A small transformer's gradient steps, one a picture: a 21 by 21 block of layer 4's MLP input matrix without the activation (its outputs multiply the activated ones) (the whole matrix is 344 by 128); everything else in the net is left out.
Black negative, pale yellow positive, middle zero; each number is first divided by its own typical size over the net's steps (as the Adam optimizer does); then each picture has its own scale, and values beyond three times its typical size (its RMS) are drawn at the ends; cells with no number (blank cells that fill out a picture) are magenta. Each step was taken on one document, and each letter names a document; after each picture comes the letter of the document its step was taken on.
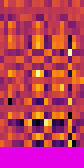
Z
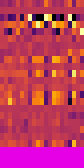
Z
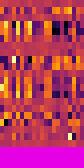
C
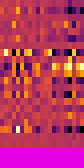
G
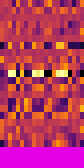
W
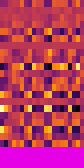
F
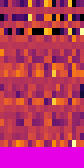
Z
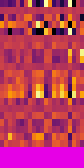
Z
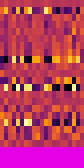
C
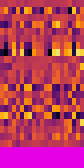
C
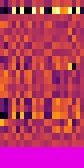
C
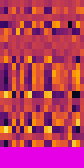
F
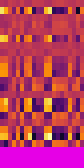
F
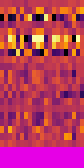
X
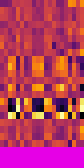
W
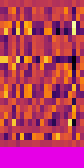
C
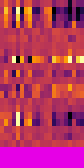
G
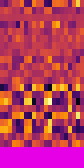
F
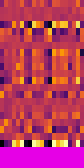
F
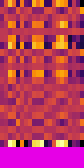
W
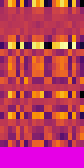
W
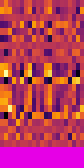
F
